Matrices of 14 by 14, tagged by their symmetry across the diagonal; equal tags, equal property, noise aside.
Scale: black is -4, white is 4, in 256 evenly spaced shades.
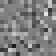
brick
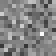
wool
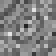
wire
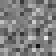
brick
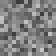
brick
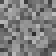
wire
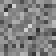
wire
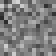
brick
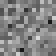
wire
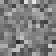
wool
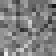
brick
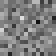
wool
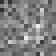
wire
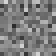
wool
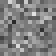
wool
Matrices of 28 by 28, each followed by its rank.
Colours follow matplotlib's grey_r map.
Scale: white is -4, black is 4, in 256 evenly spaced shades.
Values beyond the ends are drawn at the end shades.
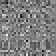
five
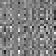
three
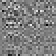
five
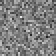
full rank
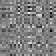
three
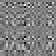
two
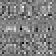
five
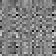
three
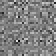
five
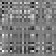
two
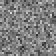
full rank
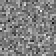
full rank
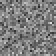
full rank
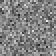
full rank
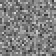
full rank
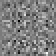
five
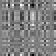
two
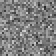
full rank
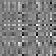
two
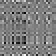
two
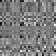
three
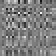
two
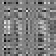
two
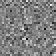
five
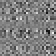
three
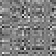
three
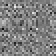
five
